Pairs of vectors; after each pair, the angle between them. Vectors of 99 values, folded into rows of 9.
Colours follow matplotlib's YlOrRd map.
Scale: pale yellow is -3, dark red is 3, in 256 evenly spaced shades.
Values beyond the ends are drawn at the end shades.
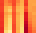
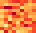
orthogonal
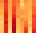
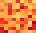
orthogonal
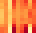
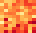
partly aligned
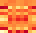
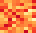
partly aligned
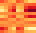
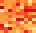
partly aligned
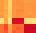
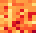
partly aligned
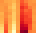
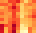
nearly opposite
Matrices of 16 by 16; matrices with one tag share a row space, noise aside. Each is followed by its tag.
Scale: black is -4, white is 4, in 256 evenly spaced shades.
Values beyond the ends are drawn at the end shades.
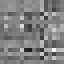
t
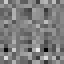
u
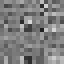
t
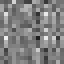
u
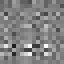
u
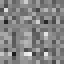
u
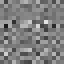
u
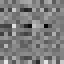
u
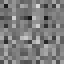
u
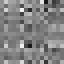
t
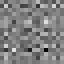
u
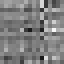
t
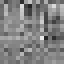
t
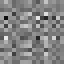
u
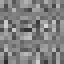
u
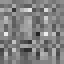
u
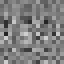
u
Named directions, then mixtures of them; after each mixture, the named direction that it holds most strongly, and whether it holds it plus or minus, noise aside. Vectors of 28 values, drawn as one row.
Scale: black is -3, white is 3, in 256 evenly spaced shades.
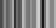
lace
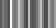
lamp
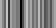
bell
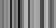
lamp, minus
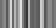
lamp, plus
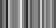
bell, minus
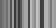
lace, plus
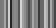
bell, minus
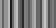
lamp, minus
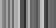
lace, minus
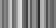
lace, minus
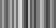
lamp, plus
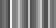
lamp, plus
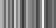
lace, minus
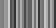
bell, minus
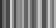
lamp, plus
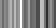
lace, minus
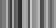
lace, plus
